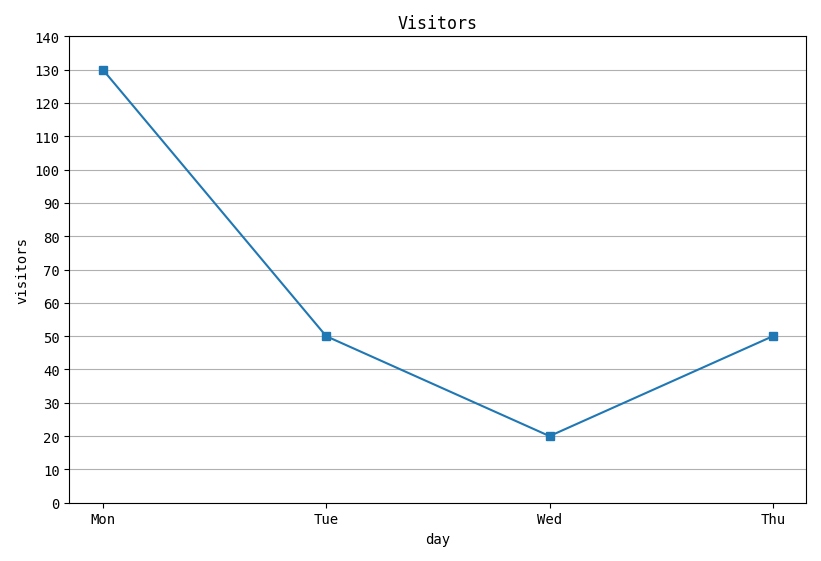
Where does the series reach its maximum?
Mon
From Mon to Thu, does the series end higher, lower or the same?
lower
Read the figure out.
Title: Visitors
x-axis: day, ticks Mon Tue Wed Thu
y-axis: visitors, ticks 0 10 20 30 40 50 60 70 80 90 100 110 120 130 140
Values:
130 50 20 50
